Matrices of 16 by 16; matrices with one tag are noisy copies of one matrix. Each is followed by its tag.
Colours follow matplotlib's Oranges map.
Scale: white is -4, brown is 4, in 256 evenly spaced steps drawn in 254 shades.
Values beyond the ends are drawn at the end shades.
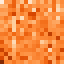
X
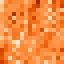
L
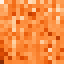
X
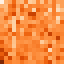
X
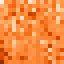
X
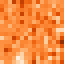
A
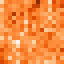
L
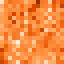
L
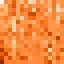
X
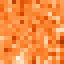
A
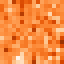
A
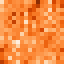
L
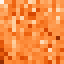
X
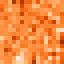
A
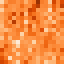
L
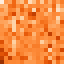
X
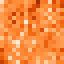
L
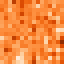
A
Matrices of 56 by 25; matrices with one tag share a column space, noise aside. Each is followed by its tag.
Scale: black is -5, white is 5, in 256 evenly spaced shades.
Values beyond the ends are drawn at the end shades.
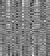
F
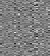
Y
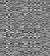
Y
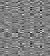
Y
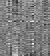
F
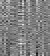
F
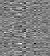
Y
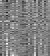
F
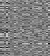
Y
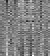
F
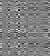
Y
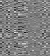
Y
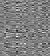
Y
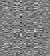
Y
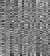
F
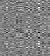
Y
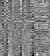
F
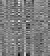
F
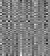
F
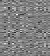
Y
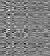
Y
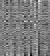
F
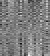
F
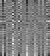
F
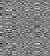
Y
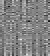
F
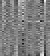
F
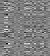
Y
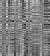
F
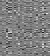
Y
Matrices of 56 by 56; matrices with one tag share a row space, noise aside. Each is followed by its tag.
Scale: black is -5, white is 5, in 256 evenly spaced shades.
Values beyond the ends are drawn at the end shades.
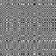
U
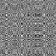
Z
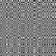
U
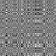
Z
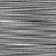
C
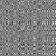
U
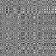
U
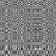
Z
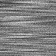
C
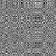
Z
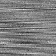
C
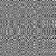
U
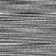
C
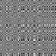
U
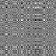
Z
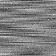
C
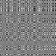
U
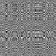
Z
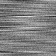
C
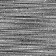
C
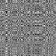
Z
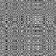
Z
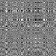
Z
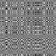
Z
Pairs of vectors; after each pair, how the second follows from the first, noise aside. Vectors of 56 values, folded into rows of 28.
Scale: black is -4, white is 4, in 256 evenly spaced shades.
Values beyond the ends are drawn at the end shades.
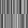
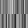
wrapped around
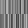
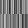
wrapped around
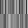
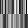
scaled up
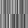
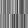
copied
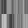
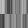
wrapped around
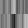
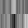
copied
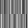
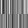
wrapped around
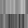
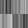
wrapped around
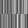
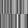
copied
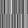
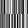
scaled up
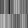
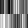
scaled up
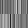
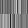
copied
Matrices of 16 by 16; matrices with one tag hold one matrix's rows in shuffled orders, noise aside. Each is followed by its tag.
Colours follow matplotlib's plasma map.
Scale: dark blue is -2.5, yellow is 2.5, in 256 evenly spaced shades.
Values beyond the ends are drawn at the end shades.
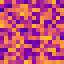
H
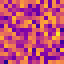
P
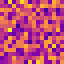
P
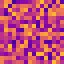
P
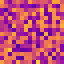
P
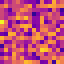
H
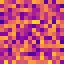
H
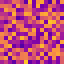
P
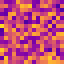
H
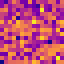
H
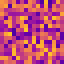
P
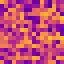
H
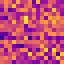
P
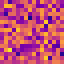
P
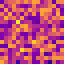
H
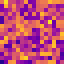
H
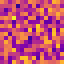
P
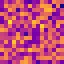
H
